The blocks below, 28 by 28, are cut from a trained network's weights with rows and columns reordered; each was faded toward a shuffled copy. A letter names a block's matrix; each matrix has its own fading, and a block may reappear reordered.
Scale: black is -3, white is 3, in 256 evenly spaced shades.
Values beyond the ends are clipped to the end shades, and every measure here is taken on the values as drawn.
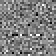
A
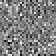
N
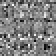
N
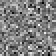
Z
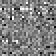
A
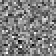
Z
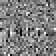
A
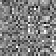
N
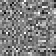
N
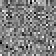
Z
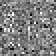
Z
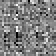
N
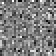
N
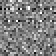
A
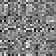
N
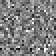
A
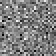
Z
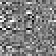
N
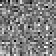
Z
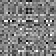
N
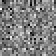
A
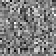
Z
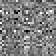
N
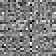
N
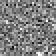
Z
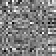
N
